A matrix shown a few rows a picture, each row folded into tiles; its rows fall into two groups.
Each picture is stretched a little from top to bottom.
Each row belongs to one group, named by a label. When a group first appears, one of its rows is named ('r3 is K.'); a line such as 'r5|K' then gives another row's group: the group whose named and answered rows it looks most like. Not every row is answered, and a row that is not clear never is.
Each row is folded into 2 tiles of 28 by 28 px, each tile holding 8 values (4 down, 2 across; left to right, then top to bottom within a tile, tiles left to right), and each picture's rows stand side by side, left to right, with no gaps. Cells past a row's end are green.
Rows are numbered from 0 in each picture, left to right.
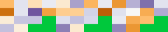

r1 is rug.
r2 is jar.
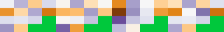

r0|rug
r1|rug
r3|rug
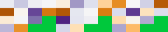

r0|rug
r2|jar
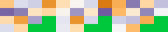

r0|jar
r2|rug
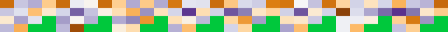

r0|jar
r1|jar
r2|rug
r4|jar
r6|rug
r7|jar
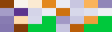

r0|jar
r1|rug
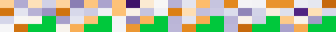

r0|rug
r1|rug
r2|rug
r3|rug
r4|jar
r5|jar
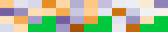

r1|rug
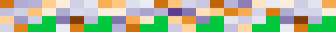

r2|jar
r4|rug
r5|jar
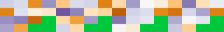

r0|rug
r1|jar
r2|rug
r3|rug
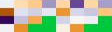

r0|rug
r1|rug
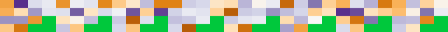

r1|jar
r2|jar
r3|jar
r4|rug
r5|jar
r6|jar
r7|rug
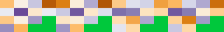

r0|jar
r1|jar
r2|jar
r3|jar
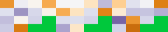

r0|jar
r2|jar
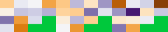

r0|jar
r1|rug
